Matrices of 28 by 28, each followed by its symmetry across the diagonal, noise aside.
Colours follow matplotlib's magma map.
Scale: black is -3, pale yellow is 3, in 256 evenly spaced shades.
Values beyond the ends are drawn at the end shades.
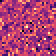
symmetric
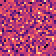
symmetric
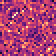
symmetric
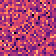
symmetric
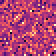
symmetric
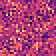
antisymmetric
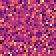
antisymmetric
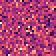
antisymmetric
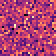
antisymmetric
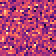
neither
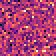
neither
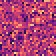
antisymmetric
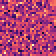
neither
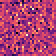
neither
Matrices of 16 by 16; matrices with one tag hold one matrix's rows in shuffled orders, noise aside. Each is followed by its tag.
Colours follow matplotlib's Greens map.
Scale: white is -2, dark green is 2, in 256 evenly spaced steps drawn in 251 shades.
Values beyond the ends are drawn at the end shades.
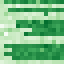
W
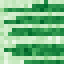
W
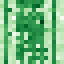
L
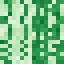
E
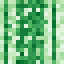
L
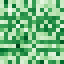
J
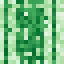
L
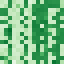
E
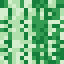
E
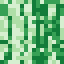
E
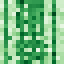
L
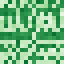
J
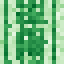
L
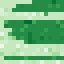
W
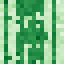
L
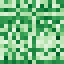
J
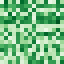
J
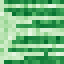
W
